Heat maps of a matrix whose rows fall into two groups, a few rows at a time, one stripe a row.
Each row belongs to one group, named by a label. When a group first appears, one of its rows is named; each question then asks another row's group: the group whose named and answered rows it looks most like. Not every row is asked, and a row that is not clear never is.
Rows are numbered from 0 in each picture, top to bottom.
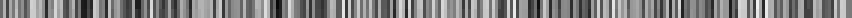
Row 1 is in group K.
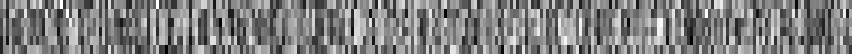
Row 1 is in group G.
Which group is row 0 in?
K
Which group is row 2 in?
G
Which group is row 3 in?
G
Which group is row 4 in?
G
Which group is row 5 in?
K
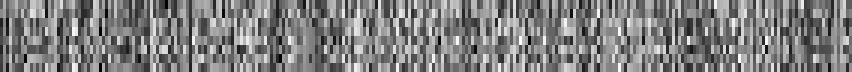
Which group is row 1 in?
K
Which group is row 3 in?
G
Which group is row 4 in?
K
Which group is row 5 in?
G
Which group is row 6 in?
K
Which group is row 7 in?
G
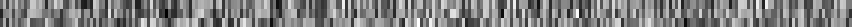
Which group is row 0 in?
K
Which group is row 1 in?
K
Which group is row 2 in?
G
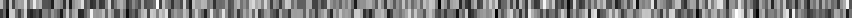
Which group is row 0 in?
K
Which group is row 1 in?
G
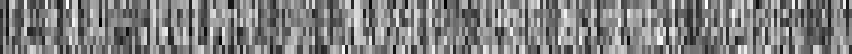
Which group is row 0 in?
G
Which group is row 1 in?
G
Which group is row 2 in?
G
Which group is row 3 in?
G
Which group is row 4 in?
G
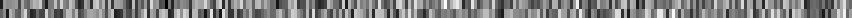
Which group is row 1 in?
G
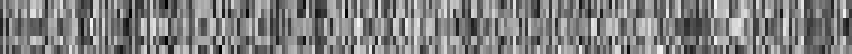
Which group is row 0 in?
K
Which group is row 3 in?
G
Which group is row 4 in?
K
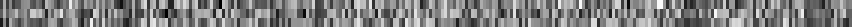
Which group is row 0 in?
G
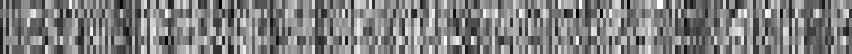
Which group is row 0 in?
G
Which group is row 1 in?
K
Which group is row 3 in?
G
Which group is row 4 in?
K
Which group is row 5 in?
G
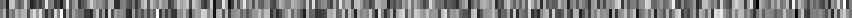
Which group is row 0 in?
G
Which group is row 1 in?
K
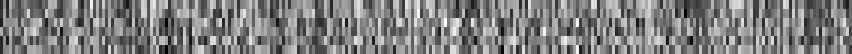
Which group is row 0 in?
G
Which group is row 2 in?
K
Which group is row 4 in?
G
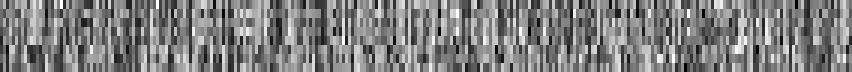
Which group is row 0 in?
K
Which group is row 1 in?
K
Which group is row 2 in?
K
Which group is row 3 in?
K
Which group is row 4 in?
K
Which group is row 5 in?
G
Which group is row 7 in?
G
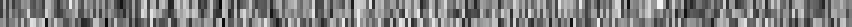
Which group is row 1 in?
G
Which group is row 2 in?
K
